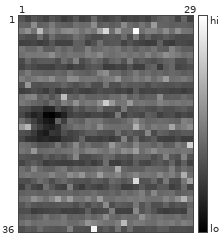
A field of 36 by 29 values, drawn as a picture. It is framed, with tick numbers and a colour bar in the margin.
Dips: one, in the middle left. Ninth with the lowest average: middle left. Stripes: horizontal, repeating 9 times.
